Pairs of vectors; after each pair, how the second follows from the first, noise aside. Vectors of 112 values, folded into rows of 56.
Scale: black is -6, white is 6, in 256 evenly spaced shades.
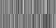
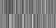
reversed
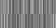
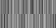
negated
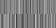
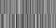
copied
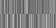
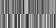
scaled up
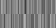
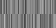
sign-scrambled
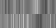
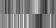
scaled up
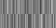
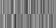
reversed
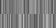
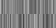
negated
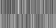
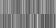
reversed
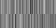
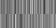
negated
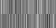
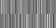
sign-scrambled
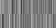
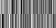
scaled up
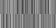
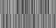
copied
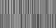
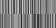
scaled up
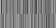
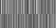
sign-scrambled
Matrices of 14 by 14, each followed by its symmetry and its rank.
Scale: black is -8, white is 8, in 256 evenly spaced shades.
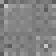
symmetric, rank three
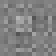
symmetric, rank two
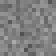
neither, full rank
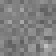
symmetric, rank two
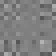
symmetric, rank two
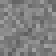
neither, full rank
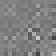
symmetric, rank three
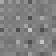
symmetric, rank three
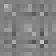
symmetric, rank three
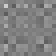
symmetric, rank two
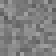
neither, full rank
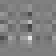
neither, rank one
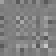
symmetric, rank two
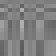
neither, rank one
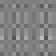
neither, rank one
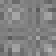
symmetric, rank two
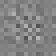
symmetric, rank three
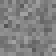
neither, full rank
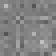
symmetric, rank three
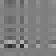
neither, rank one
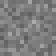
neither, full rank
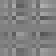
neither, rank one
